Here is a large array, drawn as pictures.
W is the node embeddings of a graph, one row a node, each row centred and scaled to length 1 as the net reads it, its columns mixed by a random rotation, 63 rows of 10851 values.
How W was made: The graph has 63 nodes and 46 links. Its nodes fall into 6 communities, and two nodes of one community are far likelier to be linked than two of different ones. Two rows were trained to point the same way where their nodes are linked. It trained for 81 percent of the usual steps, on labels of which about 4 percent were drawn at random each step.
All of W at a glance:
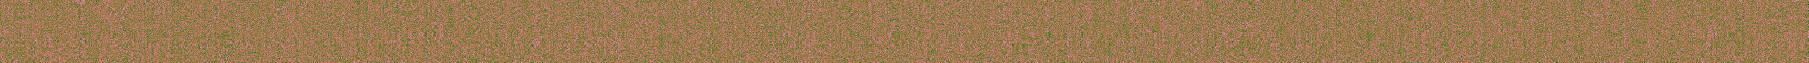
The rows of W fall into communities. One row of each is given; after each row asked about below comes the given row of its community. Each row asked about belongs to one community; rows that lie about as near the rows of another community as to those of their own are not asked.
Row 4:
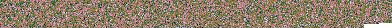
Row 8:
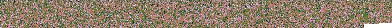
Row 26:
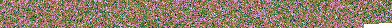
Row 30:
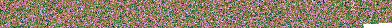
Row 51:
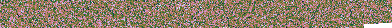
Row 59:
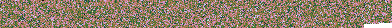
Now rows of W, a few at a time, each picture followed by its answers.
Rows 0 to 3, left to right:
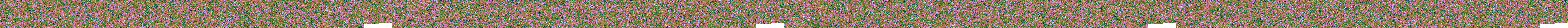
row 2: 4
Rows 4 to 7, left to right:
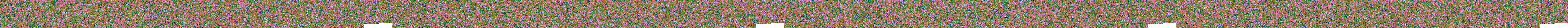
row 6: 59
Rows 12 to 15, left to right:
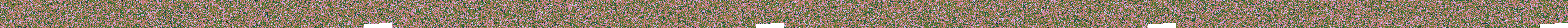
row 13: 51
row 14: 26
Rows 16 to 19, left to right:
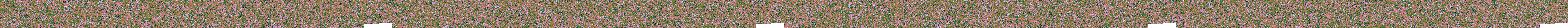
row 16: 8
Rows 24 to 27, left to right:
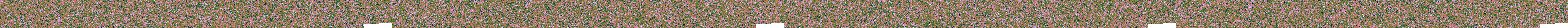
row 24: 30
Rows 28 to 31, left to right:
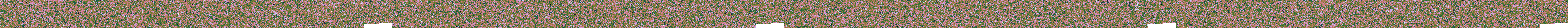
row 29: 26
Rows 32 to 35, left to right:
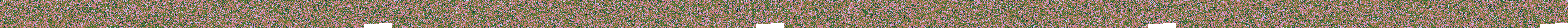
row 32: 26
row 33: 30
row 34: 30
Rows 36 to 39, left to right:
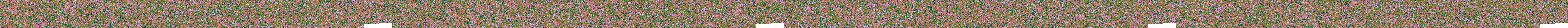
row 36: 30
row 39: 26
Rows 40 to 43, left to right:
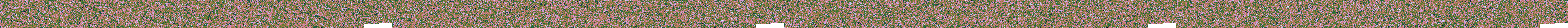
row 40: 59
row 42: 8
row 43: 8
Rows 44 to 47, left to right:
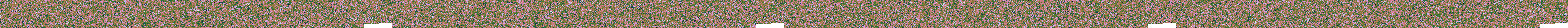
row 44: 26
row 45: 26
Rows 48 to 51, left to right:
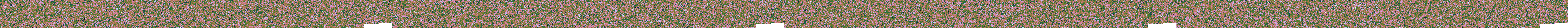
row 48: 4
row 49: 8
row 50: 8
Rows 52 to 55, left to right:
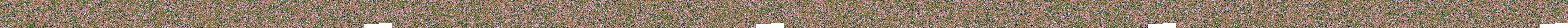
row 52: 4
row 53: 8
